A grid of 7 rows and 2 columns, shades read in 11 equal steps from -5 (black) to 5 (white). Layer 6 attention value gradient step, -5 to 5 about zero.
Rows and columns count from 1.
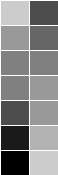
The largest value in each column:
3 3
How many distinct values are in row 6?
2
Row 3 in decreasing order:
0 0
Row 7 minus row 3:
-5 3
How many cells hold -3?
0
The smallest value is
-5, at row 7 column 1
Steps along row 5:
up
